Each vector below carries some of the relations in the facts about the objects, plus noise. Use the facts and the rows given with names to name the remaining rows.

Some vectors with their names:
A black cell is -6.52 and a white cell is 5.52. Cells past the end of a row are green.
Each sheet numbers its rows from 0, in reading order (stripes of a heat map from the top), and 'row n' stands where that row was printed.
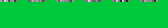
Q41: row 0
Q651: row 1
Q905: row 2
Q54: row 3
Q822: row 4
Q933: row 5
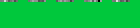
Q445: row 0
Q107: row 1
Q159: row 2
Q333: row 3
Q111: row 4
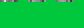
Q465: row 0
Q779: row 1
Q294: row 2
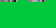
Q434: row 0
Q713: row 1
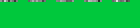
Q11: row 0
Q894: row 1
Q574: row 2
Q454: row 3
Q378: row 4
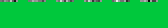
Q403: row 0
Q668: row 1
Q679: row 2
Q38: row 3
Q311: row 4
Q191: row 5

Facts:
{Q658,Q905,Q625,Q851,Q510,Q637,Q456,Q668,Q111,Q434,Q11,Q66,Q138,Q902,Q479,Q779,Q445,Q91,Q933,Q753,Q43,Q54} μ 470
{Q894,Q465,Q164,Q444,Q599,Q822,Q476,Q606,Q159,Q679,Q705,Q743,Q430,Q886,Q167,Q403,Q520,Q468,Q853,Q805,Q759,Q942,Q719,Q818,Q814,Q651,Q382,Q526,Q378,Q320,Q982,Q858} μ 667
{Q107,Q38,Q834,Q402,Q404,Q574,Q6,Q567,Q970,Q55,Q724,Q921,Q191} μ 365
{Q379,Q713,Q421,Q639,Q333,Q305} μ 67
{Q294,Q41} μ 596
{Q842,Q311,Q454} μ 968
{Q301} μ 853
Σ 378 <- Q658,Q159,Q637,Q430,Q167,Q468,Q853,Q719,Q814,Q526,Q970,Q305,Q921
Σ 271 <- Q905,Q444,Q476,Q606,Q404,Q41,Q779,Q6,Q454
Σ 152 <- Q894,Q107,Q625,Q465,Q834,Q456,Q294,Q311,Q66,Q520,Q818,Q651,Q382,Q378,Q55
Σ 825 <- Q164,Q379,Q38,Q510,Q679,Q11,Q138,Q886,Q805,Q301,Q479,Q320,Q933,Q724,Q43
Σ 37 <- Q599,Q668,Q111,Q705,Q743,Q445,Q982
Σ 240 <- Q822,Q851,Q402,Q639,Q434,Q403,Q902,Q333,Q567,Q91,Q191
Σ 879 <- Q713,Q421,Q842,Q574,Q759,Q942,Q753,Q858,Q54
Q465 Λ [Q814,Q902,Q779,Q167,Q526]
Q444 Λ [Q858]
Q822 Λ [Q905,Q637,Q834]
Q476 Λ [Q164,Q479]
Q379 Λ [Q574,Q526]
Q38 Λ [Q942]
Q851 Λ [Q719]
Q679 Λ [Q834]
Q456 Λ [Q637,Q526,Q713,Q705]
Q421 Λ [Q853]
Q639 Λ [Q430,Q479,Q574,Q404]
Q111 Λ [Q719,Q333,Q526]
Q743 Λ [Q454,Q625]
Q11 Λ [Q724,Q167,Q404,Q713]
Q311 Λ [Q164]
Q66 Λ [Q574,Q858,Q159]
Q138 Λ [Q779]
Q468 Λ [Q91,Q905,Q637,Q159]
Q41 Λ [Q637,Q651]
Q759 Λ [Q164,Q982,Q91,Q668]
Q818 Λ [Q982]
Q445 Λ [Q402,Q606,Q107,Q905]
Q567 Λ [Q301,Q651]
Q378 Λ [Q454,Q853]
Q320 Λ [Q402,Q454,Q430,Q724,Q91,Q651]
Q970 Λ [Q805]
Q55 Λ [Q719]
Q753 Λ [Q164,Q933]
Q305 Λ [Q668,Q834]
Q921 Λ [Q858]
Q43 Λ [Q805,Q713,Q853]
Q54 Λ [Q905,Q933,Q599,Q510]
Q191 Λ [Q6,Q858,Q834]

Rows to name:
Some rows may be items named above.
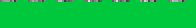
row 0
Q294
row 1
Q625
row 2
Q921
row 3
Q743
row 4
Q468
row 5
Q41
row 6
Q842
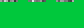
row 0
Q41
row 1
Q759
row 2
Q724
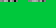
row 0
Q639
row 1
Q713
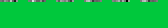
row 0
Q403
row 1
Q753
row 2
Q301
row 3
Q921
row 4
Q333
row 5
Q921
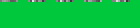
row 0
Q834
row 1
Q476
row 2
Q320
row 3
Q404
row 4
Q421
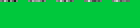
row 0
Q851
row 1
Q606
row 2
Q679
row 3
Q55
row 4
Q66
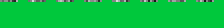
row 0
Q402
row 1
Q456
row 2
Q305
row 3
Q164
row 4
Q421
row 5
Q851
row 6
Q6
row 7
Q567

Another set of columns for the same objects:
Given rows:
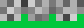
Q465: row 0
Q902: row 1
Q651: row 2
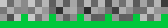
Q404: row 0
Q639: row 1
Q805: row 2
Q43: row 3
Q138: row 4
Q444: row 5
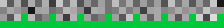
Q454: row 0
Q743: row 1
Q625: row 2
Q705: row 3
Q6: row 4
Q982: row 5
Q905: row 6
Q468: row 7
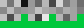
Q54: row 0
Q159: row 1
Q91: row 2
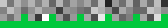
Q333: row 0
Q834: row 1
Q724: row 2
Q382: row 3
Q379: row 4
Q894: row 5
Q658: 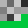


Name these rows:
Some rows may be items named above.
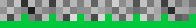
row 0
Q66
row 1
Q38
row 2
Q574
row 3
Q713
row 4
Q191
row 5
Q822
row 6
Q301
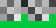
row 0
Q942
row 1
Q294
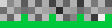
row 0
Q191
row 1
Q606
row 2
Q320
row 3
Q107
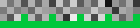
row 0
Q6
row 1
Q606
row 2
Q970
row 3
Q468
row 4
Q679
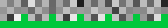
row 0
Q834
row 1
Q567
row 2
Q305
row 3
Q858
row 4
Q41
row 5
Q842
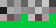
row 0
Q301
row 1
Q456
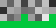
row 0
Q320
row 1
Q942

